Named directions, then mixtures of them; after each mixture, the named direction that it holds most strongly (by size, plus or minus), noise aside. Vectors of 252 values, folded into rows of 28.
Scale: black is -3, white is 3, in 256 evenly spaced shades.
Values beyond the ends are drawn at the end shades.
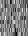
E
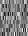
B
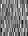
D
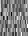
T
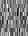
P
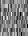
T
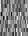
T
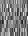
P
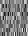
B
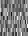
T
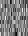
E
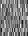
D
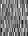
D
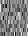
B
